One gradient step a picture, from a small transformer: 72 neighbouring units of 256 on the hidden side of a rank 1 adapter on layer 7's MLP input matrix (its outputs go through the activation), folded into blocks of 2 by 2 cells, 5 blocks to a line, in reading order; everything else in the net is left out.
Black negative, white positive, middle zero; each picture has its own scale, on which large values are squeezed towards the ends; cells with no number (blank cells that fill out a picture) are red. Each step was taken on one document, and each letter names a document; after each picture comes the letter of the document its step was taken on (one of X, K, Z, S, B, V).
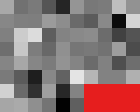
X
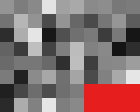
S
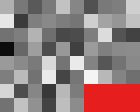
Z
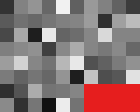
S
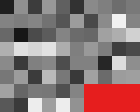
X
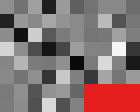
Z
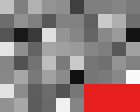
S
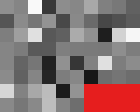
Z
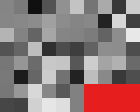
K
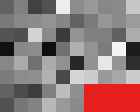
Z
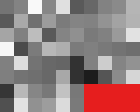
S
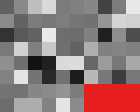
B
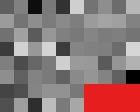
X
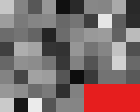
X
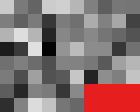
S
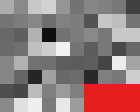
X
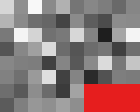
Z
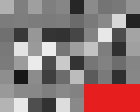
B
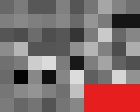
B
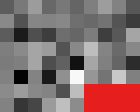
B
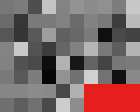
B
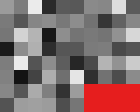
S
